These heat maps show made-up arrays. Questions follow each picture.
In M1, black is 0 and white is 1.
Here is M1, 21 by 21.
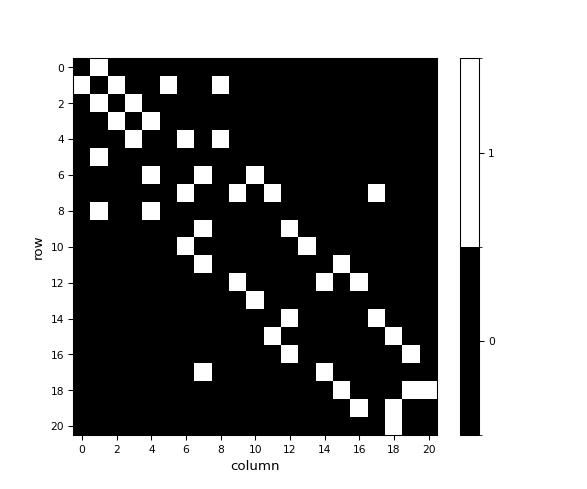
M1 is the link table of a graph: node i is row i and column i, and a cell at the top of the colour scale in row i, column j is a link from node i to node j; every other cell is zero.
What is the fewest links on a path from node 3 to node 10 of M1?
3
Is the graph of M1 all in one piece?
yes
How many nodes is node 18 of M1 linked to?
3
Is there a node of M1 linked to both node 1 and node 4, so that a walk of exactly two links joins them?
yes
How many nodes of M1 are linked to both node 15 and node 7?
1
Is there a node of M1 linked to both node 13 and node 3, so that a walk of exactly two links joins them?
no
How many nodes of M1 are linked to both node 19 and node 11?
0
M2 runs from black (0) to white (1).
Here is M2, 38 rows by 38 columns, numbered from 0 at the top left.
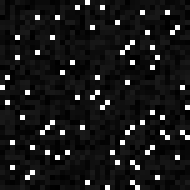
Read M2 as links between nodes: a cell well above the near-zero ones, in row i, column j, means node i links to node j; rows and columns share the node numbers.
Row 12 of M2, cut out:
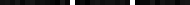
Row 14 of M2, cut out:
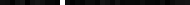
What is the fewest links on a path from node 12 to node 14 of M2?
1
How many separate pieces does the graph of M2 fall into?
2
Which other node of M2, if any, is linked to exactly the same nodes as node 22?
node 13
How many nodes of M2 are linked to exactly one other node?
8
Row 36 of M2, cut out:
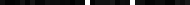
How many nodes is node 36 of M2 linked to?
2
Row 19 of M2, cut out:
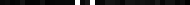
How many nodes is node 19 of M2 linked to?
2
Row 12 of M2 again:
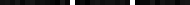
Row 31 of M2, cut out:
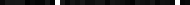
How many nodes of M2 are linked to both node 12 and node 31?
0
